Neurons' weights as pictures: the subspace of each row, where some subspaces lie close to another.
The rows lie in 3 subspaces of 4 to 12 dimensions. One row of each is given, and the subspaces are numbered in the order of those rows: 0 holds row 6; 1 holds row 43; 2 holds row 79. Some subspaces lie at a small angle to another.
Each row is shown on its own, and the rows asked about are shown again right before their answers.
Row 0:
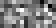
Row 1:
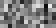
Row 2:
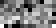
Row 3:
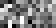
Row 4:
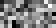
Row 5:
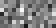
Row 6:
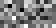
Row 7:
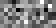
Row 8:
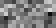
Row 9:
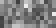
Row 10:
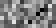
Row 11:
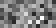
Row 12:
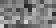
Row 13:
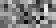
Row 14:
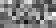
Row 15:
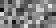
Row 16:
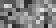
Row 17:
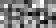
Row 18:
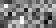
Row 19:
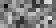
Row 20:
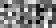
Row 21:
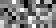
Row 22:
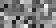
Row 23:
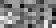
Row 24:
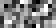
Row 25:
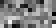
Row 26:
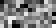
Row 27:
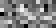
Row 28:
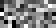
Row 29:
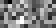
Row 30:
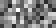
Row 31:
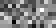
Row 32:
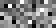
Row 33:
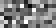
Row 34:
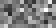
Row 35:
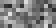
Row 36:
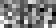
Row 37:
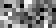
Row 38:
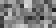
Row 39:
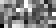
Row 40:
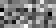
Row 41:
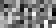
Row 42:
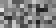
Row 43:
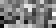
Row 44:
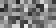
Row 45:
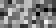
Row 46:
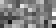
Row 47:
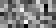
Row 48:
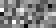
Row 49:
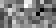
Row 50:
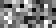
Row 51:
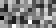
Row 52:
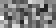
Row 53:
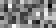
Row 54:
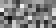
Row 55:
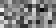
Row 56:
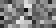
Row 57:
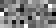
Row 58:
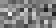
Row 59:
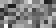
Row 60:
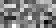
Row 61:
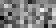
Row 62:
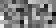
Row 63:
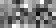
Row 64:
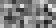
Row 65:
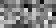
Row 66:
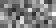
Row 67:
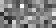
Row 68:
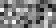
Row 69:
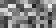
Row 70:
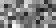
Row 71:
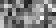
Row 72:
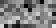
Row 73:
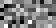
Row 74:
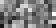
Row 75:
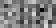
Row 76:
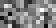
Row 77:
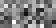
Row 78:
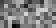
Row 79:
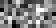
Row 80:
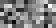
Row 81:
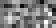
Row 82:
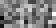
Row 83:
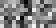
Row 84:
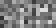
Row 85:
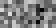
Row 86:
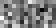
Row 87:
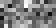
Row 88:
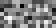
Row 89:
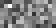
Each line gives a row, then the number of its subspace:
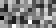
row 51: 0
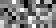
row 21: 0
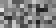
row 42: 2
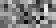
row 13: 0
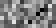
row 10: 0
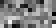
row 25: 1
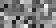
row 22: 0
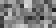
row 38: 2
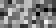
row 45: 0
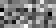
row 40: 2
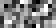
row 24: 0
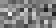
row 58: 0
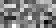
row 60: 0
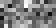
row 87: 0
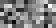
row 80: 1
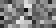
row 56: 0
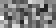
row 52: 1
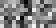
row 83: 0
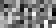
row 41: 2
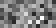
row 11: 0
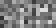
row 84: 2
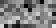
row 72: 1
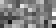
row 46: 1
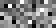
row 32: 0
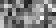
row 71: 2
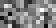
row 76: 1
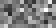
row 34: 0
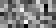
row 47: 0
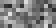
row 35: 1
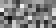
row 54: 2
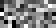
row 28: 1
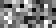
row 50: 1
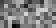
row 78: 1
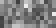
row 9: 2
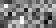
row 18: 0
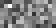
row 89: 0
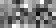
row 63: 2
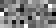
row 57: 1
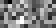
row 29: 0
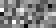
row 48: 2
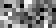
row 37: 1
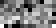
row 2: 1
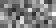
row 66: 0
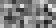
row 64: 2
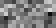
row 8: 0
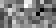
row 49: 0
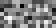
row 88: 2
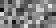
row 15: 2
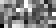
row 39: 1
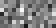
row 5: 2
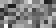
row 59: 0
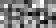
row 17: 0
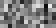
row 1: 0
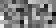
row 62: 1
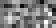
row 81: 2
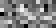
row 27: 0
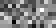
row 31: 0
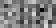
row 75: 2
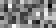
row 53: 0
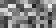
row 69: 0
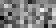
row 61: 1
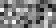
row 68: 2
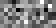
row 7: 0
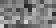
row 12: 1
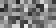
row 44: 0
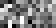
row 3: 0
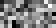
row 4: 1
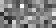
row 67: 1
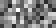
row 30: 0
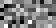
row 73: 0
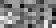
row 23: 1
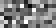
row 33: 1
